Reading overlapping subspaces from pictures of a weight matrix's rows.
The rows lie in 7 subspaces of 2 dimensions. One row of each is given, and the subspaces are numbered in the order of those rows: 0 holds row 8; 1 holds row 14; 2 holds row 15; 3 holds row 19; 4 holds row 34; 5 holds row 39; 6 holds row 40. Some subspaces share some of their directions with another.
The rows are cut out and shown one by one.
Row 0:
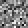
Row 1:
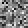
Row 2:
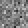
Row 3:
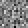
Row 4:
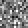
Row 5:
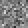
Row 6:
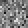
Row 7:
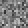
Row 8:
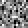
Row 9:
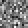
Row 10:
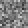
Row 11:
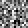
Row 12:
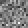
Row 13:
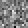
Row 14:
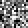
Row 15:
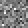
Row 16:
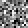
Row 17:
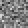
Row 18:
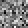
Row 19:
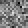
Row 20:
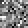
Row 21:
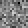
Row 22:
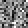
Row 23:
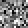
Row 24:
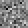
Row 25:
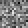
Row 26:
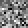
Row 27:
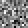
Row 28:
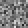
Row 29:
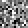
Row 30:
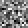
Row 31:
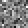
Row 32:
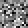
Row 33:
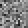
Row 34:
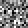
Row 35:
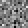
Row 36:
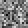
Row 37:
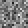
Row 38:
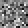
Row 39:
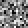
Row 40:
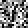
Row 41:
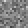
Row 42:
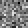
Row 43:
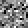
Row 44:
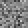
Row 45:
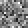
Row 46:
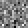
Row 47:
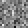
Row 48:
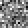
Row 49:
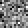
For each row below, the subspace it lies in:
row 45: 3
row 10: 4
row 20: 5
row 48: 1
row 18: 5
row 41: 4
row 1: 5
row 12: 1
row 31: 4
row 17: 1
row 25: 3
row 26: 6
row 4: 0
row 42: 3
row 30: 6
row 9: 0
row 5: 2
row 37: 6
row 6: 3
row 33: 4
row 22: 6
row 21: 3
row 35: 0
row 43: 2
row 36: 6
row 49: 1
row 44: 4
